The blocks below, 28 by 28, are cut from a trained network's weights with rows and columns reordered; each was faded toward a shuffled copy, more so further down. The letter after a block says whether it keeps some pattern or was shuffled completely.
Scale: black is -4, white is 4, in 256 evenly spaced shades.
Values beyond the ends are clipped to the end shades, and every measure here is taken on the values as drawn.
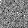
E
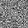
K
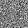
E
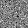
E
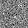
E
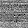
K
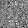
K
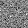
E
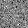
E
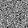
K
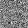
E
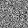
K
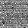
K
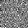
K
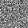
K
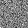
E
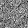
E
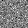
E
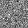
E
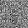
K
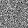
K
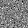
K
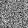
E
